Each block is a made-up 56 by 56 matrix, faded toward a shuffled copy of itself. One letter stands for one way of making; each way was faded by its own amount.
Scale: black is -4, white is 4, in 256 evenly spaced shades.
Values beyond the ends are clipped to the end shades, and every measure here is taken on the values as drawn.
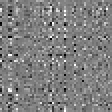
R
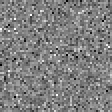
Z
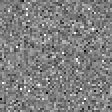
Z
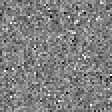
Z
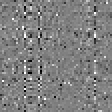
R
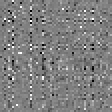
R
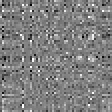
R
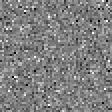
Z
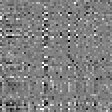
R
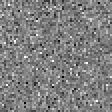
Z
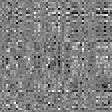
R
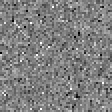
Z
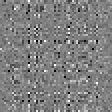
R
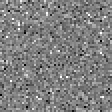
Z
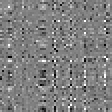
R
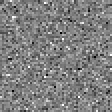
Z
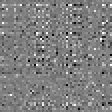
R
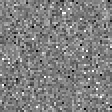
Z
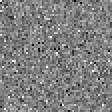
Z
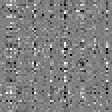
R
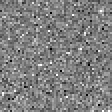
Z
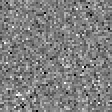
Z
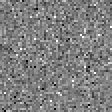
Z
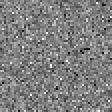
Z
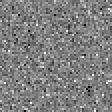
Z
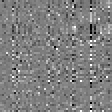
R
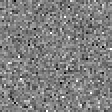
Z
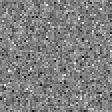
Z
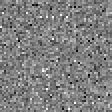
Z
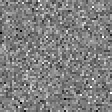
Z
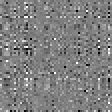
R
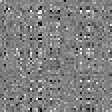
R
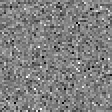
Z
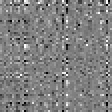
R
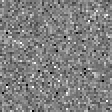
Z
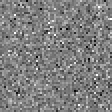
Z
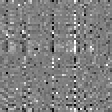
R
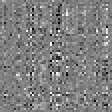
R
